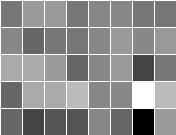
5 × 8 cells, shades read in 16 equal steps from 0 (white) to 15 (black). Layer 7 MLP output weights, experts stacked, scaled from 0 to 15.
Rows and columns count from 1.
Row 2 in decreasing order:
9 8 8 7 7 7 6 6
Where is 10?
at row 5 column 3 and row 5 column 4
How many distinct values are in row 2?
4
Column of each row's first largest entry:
1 2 7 1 7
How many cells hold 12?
0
